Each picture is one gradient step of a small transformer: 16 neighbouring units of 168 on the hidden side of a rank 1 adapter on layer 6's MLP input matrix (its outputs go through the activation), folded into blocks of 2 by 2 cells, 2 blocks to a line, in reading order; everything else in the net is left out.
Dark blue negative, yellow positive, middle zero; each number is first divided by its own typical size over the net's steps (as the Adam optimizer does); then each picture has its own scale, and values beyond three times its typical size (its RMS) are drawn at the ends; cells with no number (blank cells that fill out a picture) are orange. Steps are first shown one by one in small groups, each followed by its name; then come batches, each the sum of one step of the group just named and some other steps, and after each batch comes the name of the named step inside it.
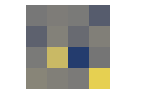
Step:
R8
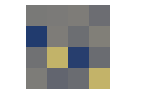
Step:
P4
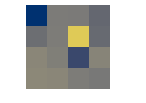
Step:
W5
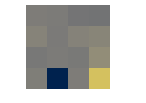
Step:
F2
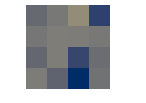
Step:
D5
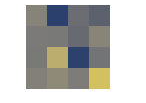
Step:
R8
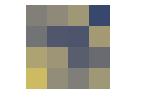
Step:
R8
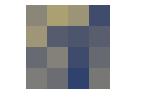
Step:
D5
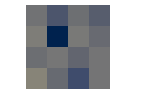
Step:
D5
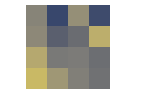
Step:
W5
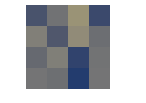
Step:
D5
